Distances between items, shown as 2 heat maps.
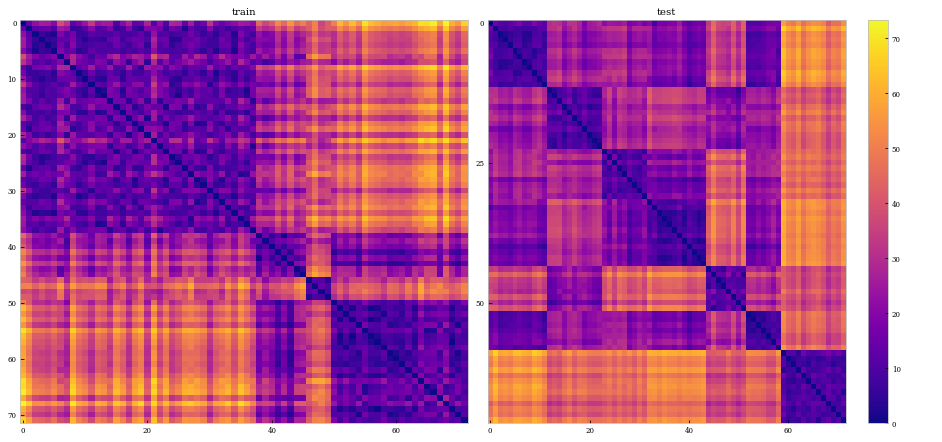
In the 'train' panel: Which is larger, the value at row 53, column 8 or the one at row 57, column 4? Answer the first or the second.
the first
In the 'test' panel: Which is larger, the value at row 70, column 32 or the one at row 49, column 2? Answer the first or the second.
the first
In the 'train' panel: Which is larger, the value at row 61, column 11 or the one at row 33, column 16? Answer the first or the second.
the first
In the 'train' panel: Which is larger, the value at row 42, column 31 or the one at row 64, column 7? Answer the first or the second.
the second
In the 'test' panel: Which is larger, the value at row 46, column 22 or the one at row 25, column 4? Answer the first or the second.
the second
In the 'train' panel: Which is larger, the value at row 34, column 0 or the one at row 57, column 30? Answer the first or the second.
the second
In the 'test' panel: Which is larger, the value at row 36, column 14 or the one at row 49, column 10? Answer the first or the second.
the second
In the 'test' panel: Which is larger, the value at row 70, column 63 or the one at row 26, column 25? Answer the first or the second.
the second
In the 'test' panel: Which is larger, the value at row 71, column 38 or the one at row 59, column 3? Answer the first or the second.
the second
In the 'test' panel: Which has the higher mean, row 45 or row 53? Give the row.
45
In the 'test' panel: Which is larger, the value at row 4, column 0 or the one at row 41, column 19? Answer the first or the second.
the second
